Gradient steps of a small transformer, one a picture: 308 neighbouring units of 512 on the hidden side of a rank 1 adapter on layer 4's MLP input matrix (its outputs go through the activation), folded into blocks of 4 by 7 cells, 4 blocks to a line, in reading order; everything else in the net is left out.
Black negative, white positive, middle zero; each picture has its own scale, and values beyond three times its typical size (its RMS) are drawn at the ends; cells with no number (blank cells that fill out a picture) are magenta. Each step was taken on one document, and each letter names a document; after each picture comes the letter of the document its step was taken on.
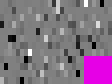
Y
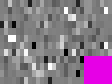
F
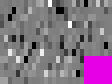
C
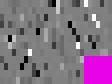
Y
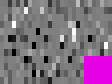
C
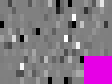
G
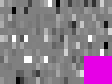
G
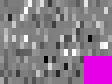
C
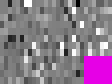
F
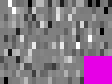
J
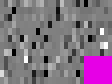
C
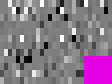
J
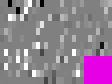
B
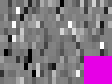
J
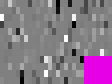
G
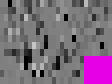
J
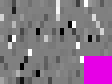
Y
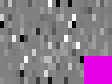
G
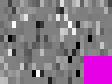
J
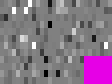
C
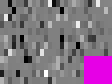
C
